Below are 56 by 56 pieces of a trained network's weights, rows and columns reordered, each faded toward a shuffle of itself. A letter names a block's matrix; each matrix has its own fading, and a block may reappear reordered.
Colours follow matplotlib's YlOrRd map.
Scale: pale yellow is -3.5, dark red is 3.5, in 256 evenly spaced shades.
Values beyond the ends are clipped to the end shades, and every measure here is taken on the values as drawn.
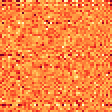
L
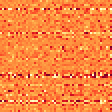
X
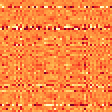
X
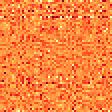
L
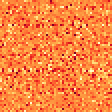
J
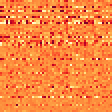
X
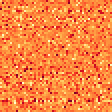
J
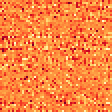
J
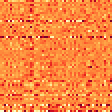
X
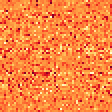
J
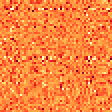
L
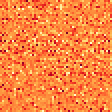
J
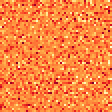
J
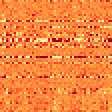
X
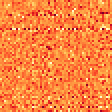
L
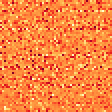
J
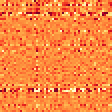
X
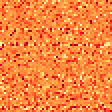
J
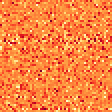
J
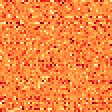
J
